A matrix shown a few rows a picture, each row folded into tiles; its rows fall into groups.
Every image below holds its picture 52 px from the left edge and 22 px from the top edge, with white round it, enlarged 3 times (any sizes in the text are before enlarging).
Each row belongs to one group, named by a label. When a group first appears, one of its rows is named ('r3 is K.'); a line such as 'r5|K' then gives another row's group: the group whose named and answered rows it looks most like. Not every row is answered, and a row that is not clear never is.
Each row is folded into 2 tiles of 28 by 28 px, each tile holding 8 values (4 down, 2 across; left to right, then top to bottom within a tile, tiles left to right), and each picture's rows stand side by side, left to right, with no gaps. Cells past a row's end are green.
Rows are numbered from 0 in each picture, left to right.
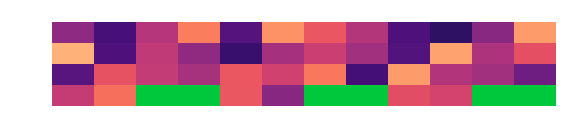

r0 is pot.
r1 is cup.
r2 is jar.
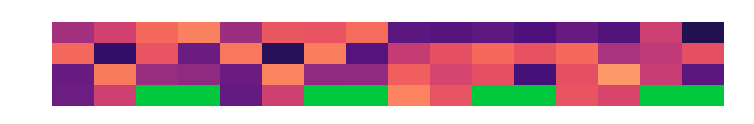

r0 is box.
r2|jar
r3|jar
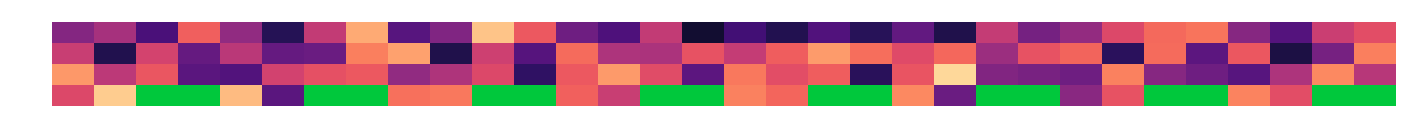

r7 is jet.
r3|jar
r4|jar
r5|jar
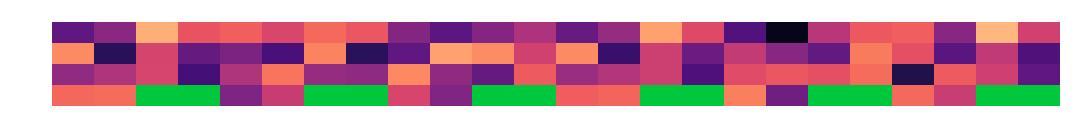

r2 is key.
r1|box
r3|pot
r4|jet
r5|pot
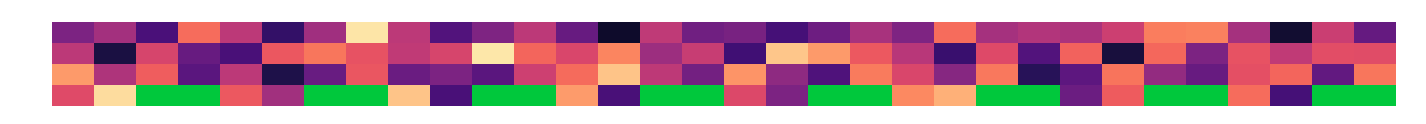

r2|key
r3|jar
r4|key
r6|box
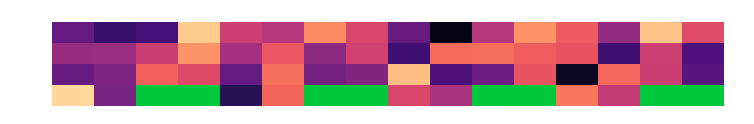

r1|box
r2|key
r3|pot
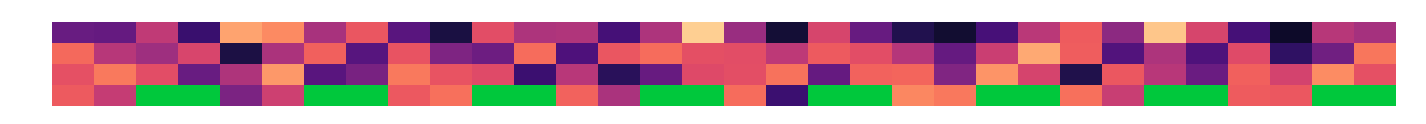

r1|box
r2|jar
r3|key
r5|jet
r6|pot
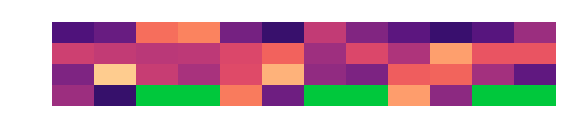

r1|jar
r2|jar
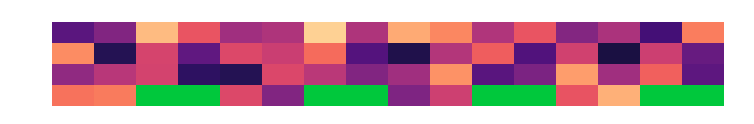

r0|pot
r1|pot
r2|box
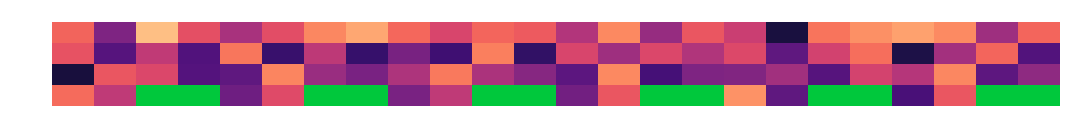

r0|pot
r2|box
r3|box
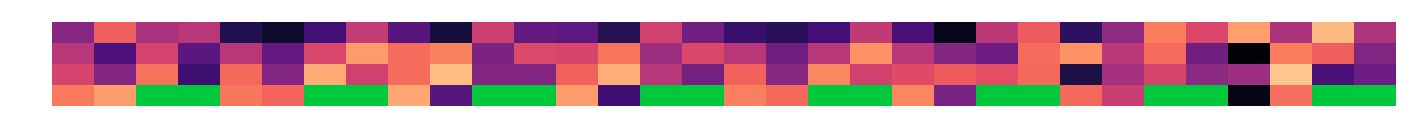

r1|jet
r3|jar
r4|jet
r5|jet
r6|pot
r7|box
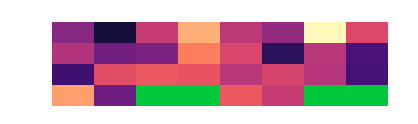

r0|jet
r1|pot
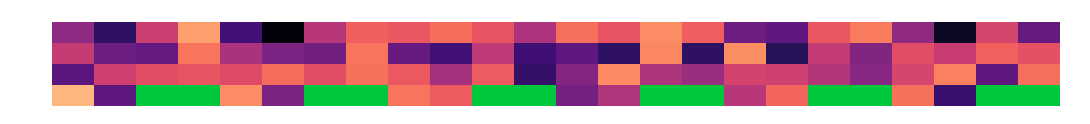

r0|jet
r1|jet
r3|box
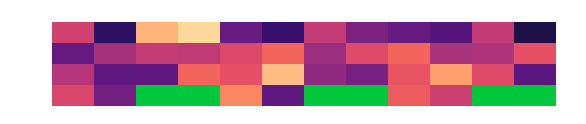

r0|key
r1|jar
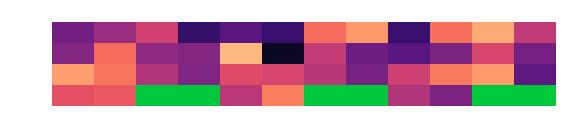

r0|jar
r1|pot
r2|cup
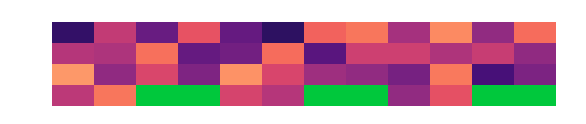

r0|cup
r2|box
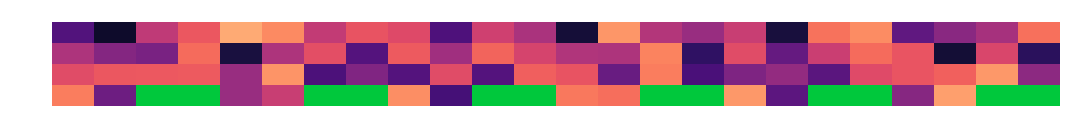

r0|jet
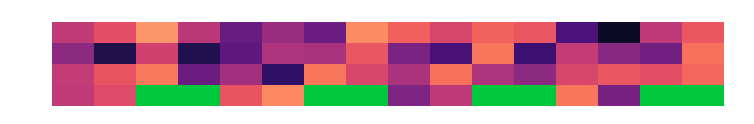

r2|box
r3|jet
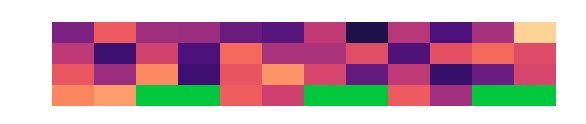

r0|cup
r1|jar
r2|key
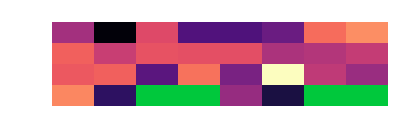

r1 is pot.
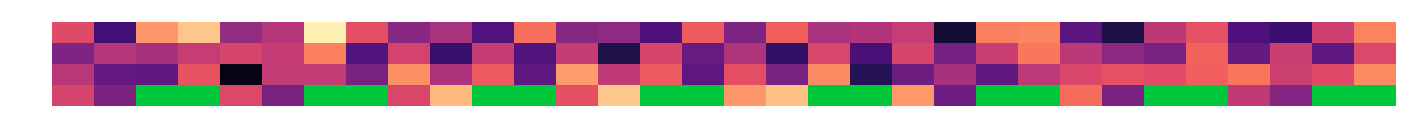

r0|key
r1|pot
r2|cup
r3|cup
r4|cup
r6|jet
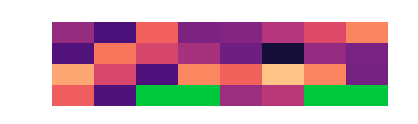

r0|key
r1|cup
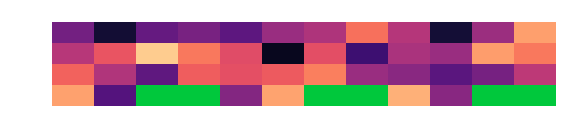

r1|cup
